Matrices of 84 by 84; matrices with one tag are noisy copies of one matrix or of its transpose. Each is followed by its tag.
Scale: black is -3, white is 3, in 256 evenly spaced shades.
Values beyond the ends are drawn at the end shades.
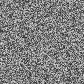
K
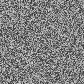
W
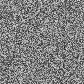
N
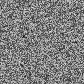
K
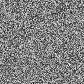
N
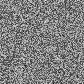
N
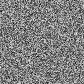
W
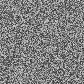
N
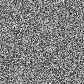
N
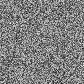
N
